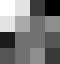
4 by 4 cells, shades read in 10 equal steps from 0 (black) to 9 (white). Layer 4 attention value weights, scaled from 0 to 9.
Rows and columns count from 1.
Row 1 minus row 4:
6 4 -3 -2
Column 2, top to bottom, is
8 6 4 4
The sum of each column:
21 22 15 10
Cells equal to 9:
1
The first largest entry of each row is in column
1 1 2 3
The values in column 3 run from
2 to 5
